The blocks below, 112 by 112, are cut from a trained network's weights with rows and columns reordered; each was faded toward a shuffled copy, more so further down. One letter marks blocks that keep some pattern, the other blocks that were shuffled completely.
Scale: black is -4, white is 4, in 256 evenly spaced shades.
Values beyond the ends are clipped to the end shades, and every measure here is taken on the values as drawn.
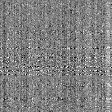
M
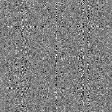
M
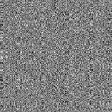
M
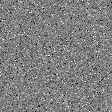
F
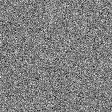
F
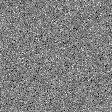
F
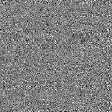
M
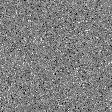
F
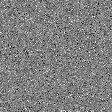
F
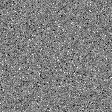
F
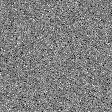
F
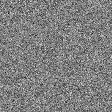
F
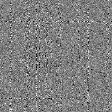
M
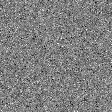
F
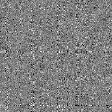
M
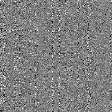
M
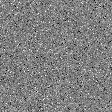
F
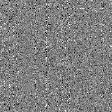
M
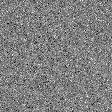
F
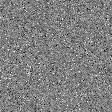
F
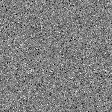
F
